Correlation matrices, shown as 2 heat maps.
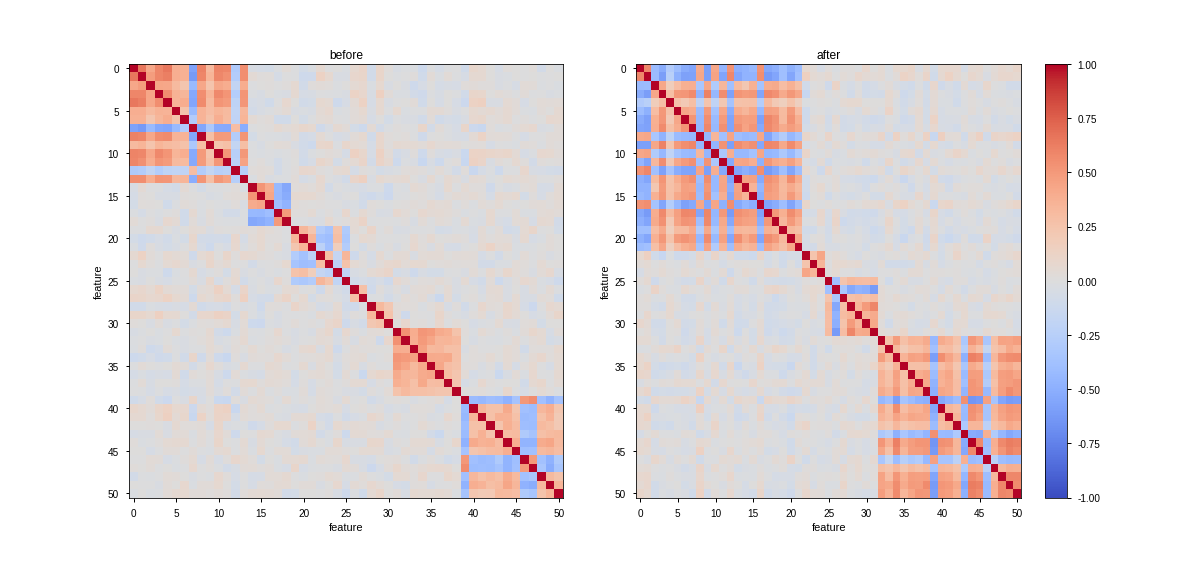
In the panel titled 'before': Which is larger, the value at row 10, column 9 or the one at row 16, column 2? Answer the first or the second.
the first
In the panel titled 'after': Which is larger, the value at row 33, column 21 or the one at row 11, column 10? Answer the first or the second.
the first
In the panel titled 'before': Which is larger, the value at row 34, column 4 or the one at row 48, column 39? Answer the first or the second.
the first
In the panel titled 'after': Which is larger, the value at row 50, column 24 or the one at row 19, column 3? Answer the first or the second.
the second
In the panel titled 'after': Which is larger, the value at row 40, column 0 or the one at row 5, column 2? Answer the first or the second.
the second
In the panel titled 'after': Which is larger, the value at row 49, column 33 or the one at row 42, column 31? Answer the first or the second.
the first
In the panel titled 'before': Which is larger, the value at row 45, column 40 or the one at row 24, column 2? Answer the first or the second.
the first
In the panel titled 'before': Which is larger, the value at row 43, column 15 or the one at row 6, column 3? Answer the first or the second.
the second
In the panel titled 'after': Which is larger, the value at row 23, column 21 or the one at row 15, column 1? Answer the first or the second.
the first
